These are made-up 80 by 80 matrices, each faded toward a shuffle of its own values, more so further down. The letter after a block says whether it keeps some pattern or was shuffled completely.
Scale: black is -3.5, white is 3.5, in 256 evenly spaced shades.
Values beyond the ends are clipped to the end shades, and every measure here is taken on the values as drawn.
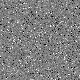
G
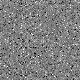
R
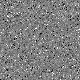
R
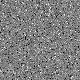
G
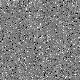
R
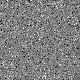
G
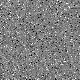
R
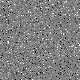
R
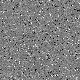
G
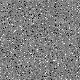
R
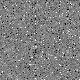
R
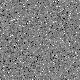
G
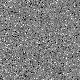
G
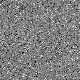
R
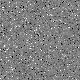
G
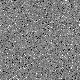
G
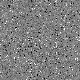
R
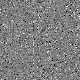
R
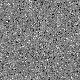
R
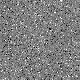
R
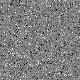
R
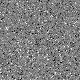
G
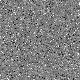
G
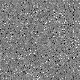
R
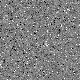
G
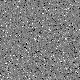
G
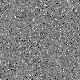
R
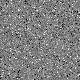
G
